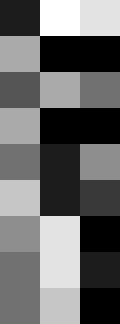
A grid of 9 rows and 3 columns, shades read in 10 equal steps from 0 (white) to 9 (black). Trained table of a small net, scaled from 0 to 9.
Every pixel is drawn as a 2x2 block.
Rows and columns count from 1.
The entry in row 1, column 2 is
0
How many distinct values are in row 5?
3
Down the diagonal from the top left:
8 9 5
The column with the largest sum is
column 3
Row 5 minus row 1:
-3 8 3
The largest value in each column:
8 9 9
